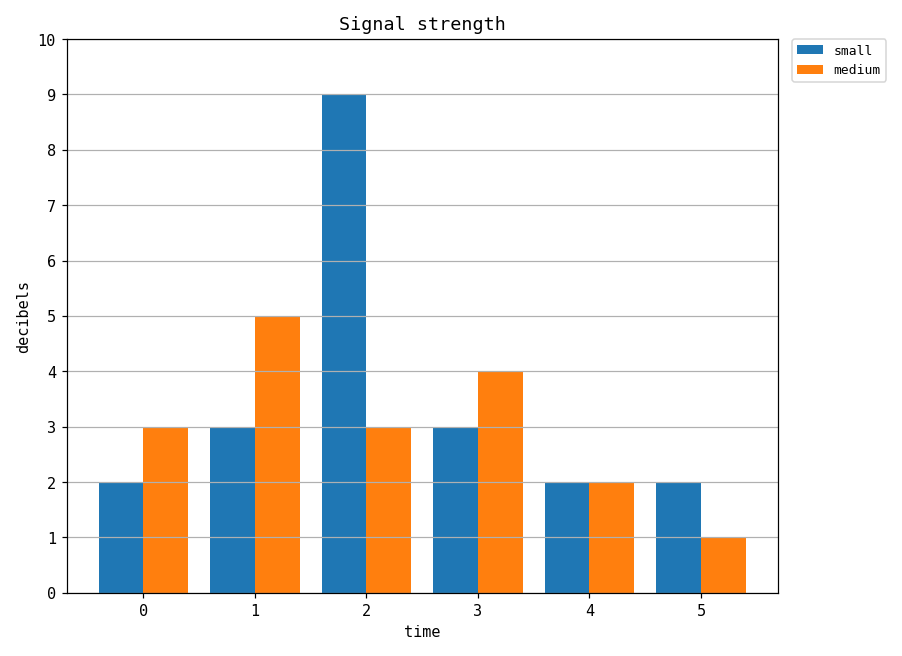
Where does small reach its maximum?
2
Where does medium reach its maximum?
1
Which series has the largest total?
small
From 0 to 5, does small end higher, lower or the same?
the same
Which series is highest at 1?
medium
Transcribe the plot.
Title: Signal strength
x-axis: time, ticks 0 1 2 3 4 5
y-axis: decibels, ticks 0 1 2 3 4 5 6 7 8 9 10
Legend: small, medium
Values:
small: 2 3 9 3 2 2
medium: 3 5 3 4 2 1
